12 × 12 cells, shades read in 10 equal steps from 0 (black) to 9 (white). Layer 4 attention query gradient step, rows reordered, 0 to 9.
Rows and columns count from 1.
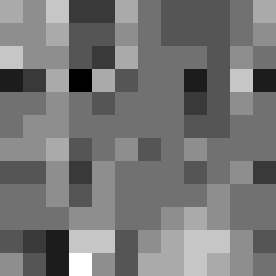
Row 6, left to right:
4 5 5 4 4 4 4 4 3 3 4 4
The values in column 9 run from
1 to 7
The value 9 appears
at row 12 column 4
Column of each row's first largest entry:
3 3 1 11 3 2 3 3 3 9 4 4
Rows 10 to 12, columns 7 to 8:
4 5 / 5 6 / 6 6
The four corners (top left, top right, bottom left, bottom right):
6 6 5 4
